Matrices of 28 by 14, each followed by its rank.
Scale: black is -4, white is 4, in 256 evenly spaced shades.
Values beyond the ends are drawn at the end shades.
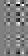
one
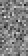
full rank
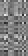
two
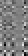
two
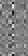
two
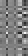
one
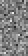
full rank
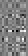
two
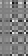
one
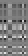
one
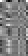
two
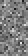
full rank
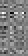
two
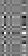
one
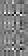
two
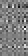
two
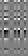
one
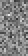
full rank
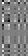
one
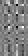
two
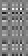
one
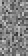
full rank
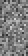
full rank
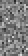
full rank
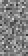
full rank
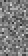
full rank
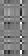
one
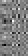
two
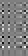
one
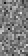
full rank
